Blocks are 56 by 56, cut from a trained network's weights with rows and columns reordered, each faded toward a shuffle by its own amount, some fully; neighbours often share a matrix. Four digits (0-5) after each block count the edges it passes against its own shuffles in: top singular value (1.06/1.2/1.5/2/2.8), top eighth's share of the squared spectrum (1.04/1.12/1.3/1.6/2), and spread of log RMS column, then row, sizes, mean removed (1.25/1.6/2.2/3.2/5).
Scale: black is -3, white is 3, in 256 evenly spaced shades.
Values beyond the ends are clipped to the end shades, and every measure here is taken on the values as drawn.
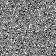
0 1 0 0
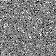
0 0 0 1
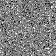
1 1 0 0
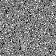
1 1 1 0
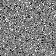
1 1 0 0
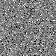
2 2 0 0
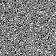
2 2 0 0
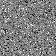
0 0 0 0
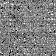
2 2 1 0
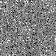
1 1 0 0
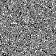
2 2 0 0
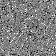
0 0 0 0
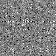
2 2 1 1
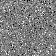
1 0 0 0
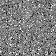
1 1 0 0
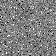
0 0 0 0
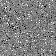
0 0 0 0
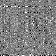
3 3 1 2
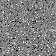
1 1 0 1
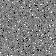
0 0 0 0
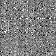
2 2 0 2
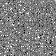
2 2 0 1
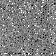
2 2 0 1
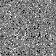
2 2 1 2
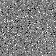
1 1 0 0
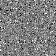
1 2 0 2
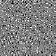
3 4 2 2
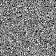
1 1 0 0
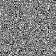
3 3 1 1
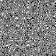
3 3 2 1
